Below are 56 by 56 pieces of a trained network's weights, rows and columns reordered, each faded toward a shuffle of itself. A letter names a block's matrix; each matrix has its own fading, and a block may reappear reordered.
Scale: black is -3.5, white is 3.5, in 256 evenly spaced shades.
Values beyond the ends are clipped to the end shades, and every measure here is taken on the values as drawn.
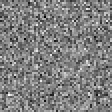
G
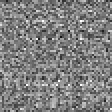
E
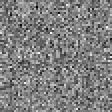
G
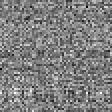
E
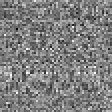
E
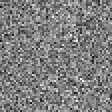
G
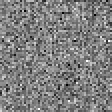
G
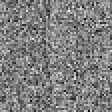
G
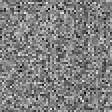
G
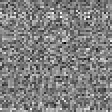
E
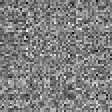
E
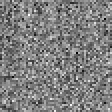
G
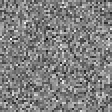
G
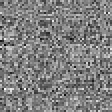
E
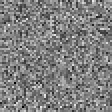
G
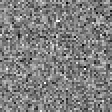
G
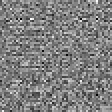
E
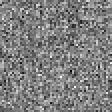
G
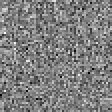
G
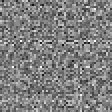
E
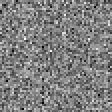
G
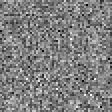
G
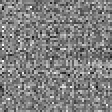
E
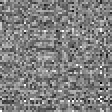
E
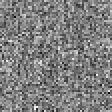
G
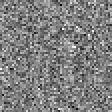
G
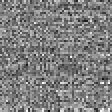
E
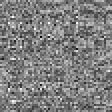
E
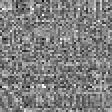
E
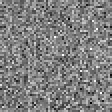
G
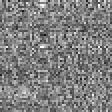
E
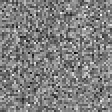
G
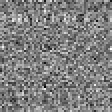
E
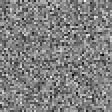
G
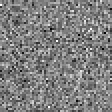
G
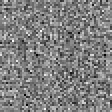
G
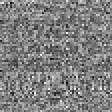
E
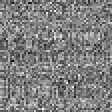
E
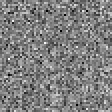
G
